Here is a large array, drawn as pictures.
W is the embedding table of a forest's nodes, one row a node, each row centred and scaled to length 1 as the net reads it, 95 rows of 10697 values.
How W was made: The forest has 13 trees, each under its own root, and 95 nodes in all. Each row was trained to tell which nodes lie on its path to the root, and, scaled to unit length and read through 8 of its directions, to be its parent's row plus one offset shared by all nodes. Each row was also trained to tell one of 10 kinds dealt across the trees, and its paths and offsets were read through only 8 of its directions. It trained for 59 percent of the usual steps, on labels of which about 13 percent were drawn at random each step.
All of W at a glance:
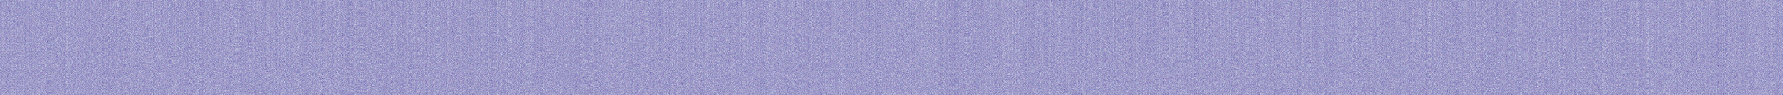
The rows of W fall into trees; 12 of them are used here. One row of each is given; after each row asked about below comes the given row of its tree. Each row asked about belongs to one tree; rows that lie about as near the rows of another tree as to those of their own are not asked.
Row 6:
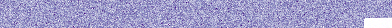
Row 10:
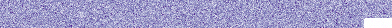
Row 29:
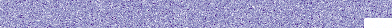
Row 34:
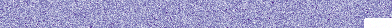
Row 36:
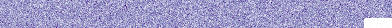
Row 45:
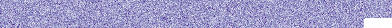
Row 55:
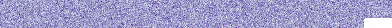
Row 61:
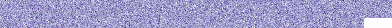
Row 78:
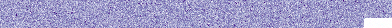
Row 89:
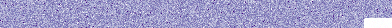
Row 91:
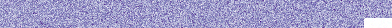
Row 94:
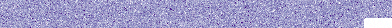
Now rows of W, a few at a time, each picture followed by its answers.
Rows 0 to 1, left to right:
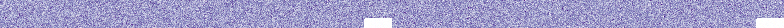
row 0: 55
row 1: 89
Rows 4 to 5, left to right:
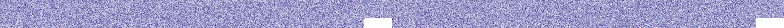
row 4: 6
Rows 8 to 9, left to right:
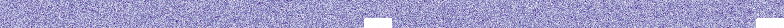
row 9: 94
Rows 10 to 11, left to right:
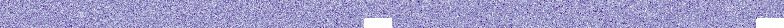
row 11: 36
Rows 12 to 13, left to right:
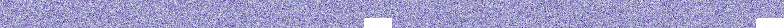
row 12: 89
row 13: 78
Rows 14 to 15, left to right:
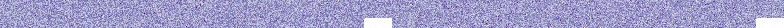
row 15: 6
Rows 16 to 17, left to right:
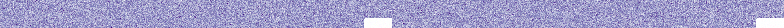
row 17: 78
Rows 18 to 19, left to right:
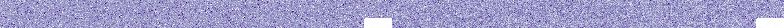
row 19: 45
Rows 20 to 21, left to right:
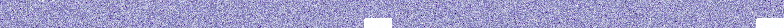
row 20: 36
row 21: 89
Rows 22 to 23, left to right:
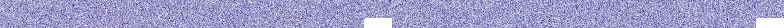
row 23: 91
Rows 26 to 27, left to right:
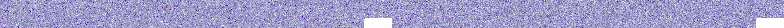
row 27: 61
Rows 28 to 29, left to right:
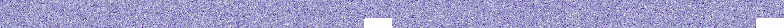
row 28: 36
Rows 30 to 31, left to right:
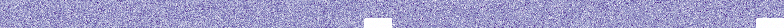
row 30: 94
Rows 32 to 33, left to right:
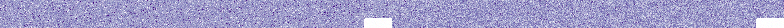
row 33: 55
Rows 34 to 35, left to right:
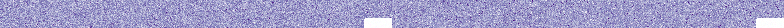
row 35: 45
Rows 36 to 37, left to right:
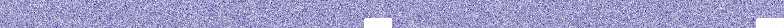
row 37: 10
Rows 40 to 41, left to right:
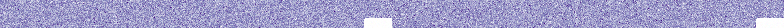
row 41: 36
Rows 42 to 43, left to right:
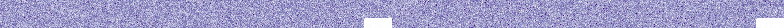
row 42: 10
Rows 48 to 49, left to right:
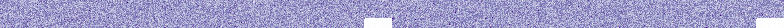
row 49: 45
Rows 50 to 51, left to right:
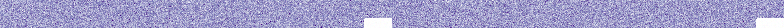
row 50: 45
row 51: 36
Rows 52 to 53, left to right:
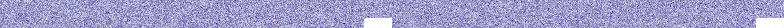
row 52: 10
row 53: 10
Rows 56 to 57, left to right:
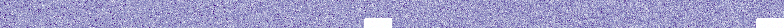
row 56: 36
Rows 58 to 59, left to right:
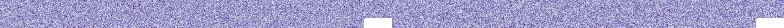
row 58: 45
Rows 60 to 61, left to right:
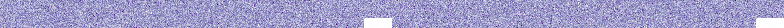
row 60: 91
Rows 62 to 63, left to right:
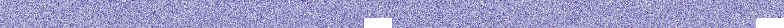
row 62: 29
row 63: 89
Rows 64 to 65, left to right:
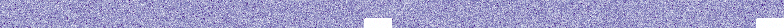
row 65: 45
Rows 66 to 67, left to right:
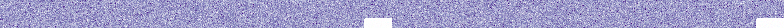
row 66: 45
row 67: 34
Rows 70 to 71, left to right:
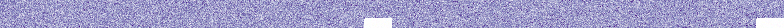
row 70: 89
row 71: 34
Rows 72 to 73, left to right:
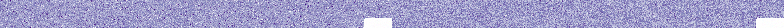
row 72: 89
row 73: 55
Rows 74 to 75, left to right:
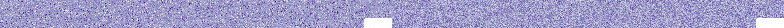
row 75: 61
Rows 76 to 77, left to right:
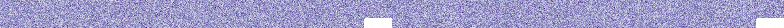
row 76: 55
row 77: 34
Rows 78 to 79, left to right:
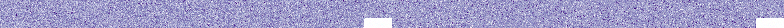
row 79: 29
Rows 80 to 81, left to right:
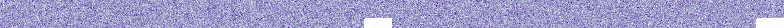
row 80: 55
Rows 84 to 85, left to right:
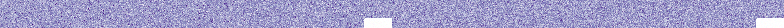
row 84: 91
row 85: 55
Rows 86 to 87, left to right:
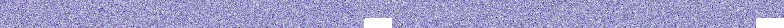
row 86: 89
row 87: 61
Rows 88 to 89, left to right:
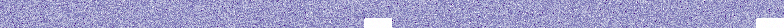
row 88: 34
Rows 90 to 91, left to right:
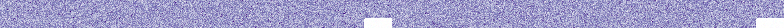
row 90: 55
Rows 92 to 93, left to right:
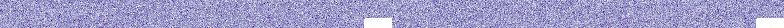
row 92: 6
